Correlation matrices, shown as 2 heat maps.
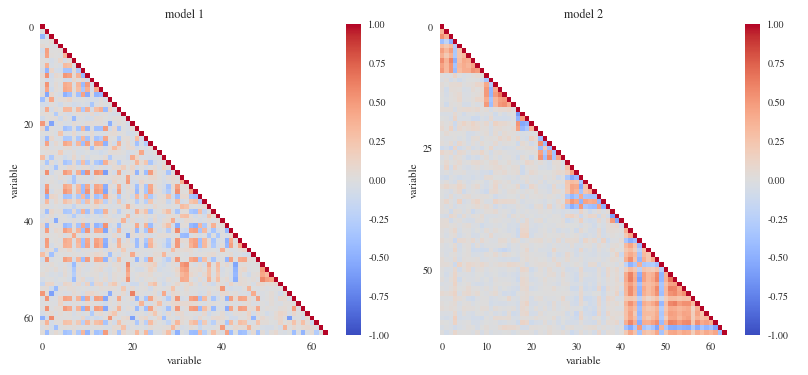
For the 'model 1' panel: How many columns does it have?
64
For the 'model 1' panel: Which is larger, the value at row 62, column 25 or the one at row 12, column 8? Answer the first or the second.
the second
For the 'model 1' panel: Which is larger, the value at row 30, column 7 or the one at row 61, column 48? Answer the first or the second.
the second
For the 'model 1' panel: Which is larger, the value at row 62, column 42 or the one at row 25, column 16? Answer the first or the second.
the second
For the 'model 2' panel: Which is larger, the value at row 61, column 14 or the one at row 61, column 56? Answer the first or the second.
the second
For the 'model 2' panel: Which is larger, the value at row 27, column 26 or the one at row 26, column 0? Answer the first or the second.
the first
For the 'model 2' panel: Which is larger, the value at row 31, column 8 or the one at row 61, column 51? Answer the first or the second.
the second
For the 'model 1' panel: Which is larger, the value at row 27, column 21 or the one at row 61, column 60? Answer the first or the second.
the first
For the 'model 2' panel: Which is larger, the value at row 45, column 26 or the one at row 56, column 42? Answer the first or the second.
the second
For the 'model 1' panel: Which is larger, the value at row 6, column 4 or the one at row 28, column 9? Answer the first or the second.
the second
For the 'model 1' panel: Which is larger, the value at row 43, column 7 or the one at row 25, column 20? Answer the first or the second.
the first
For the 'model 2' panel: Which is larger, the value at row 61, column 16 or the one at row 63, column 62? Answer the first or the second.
the first
